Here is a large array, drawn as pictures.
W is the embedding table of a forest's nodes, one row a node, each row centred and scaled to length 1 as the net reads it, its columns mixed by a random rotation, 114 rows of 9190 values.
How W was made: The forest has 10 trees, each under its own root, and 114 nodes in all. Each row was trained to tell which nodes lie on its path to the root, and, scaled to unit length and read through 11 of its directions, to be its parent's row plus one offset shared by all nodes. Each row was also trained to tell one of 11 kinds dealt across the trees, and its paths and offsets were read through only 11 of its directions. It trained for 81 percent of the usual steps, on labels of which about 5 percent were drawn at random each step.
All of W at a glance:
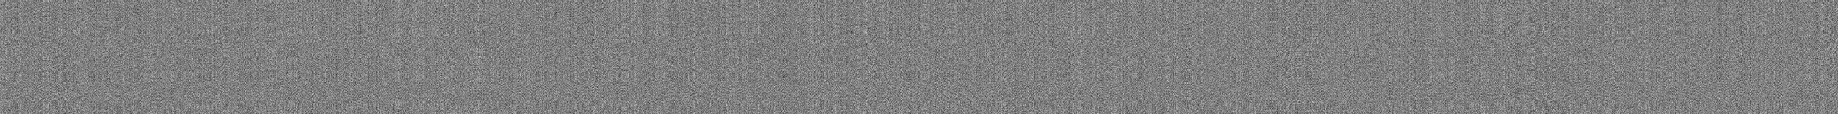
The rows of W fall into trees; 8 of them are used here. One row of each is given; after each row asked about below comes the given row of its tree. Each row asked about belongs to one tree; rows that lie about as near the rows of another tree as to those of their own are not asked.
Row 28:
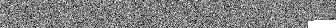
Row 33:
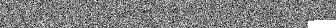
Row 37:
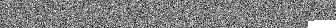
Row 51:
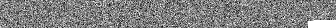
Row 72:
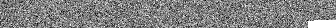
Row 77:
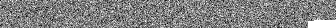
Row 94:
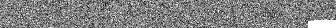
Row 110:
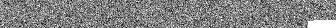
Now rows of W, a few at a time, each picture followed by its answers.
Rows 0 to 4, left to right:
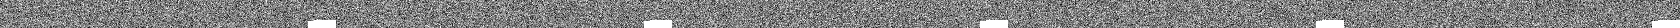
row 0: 51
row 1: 72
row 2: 28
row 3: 110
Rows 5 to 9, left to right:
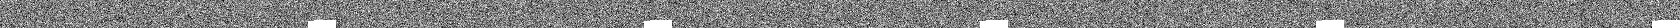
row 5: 77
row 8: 110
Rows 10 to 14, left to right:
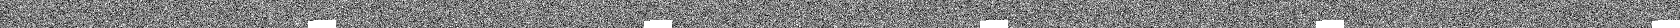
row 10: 72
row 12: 33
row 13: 51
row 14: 51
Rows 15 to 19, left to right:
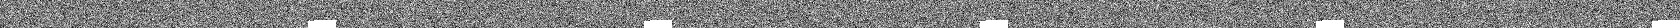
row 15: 33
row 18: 33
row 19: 33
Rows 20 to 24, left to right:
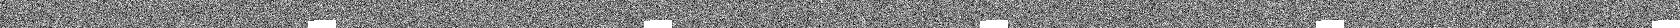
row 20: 33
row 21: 110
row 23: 77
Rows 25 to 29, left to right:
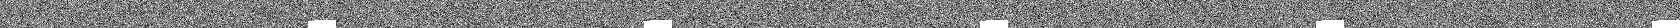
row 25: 110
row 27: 72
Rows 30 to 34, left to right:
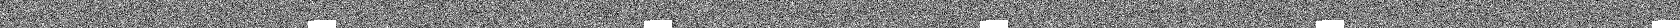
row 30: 72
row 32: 33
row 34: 28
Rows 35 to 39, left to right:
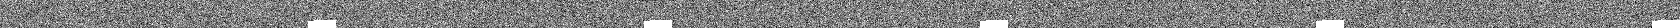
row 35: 77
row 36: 51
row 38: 110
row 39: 77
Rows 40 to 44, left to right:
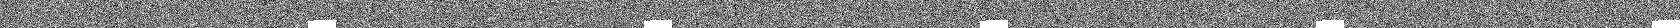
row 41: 33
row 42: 33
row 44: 94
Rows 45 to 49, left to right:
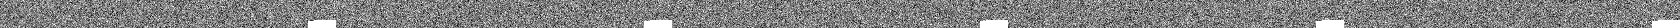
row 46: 110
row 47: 94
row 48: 77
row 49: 28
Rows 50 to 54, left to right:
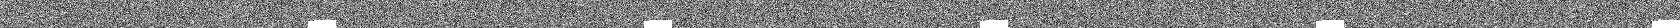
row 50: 110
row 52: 77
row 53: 110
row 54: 94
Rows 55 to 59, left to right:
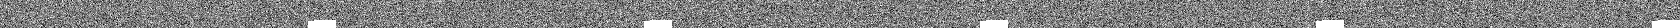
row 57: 72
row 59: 51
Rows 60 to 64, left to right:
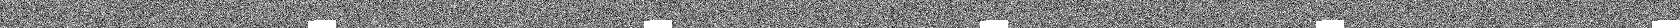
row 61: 77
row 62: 72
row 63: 28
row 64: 33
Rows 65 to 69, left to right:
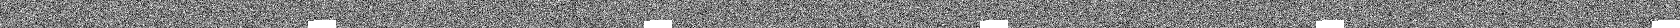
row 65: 94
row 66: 51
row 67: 77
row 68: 51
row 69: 94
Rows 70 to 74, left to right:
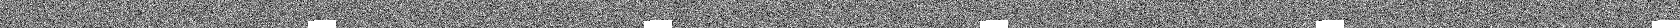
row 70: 37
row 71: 72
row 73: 28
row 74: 51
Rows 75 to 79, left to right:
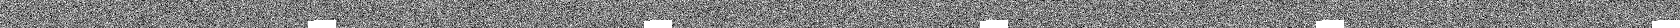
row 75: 28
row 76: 51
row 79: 51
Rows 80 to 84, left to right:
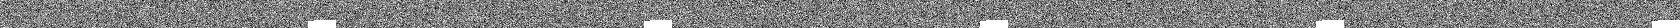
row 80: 28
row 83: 94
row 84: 72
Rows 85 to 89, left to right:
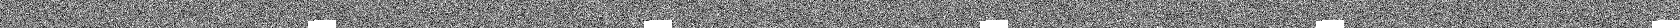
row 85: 37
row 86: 72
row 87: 77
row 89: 51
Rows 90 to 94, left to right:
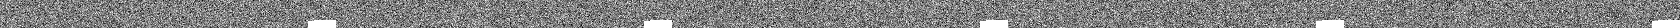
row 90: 110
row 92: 77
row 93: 94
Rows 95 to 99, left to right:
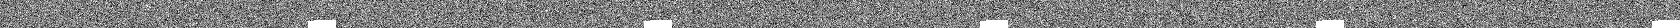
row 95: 33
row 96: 33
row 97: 110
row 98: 94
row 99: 94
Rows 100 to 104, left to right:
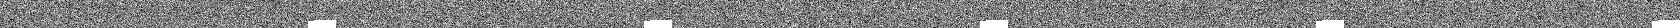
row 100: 33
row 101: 28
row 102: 28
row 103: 33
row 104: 72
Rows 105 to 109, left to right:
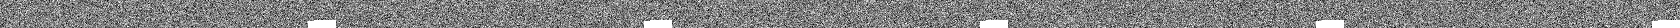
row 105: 33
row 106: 72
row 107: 51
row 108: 72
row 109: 51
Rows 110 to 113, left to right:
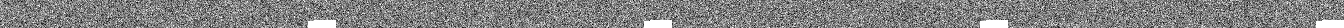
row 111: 37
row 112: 51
